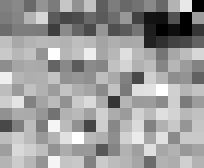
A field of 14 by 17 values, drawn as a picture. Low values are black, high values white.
Odd patch: lower, in the top right. Average level on the scale: 60%. Mirror symmetry: none. Ninth with the lowest average: top right. Seam: horizontal, 20% of the way down, the bottom part higher.
